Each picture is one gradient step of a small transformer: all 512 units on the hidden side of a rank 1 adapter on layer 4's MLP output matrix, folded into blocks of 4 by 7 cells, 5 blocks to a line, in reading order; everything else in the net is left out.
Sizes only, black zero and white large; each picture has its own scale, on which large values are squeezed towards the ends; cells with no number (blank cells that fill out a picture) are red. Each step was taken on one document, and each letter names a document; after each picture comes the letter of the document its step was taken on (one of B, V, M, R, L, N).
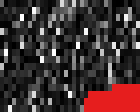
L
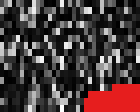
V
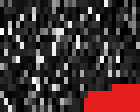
L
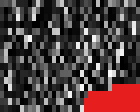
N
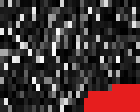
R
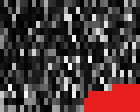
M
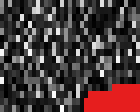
R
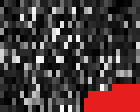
V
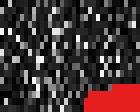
R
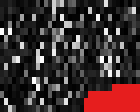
L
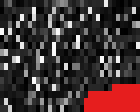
L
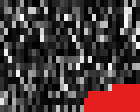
M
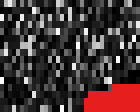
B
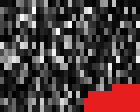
V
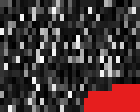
L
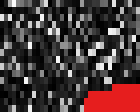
B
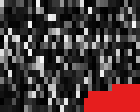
R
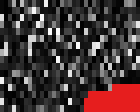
B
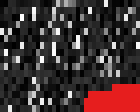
L
